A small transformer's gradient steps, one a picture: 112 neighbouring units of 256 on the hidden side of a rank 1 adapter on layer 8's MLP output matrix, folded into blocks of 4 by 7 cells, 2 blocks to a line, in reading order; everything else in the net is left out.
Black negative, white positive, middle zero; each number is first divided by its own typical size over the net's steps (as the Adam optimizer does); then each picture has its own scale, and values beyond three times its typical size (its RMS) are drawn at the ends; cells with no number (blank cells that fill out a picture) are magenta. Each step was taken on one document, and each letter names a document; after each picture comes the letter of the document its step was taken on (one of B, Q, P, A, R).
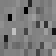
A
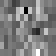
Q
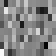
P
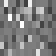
P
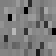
A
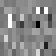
P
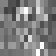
Q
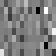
P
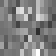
Q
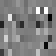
P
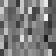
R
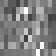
Q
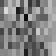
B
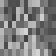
B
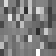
P
